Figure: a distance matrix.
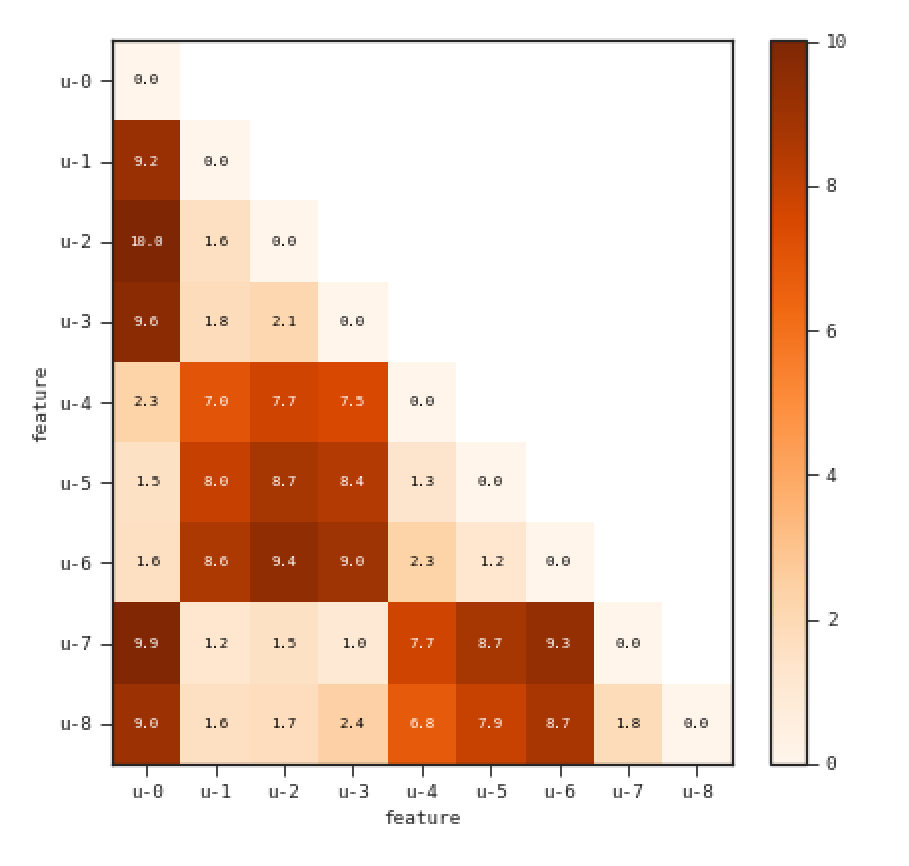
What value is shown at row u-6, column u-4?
2.3
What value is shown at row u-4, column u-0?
2.3
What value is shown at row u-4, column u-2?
7.7
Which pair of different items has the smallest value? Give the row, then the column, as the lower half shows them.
u-7, u-3
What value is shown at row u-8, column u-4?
6.8
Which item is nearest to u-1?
u-7
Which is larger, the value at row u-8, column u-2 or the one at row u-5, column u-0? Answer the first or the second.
the first
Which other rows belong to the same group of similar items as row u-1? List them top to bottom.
u-2, u-3, u-7, u-8
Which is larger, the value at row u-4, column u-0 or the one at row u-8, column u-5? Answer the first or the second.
the second
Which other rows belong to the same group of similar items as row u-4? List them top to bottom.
u-0, u-5, u-6
